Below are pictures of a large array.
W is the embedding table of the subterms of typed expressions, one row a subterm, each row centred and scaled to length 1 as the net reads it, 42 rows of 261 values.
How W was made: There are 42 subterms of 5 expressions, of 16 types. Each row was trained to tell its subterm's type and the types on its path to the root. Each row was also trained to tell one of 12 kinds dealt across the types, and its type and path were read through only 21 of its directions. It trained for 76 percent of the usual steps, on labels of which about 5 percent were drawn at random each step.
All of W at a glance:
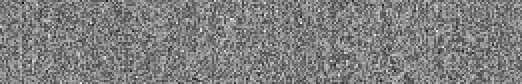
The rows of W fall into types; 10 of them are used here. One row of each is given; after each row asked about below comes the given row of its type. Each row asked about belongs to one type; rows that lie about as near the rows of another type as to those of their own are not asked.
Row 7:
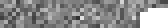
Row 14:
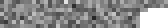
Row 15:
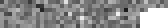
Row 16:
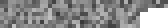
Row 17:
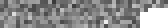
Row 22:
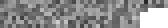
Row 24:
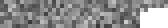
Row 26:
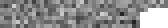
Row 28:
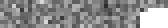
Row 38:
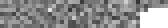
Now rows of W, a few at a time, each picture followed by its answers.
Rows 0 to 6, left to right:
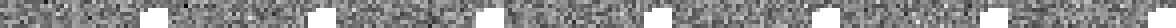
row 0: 24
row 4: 26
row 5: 7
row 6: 24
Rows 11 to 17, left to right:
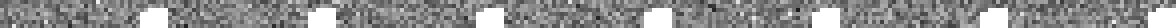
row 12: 28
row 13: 7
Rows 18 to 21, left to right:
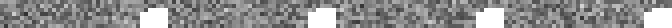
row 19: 28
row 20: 38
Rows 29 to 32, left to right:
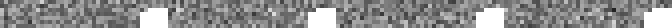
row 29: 26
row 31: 28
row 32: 24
